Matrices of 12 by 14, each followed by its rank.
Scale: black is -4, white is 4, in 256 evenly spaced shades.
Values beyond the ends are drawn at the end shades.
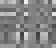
two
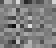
two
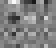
two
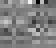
two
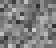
full rank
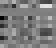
two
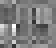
two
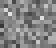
full rank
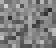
full rank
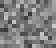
full rank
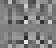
two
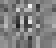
two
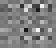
two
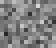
full rank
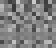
two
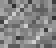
full rank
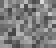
full rank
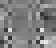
two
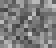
full rank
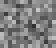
full rank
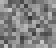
full rank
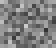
full rank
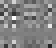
two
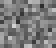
full rank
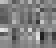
two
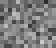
full rank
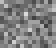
full rank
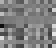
two
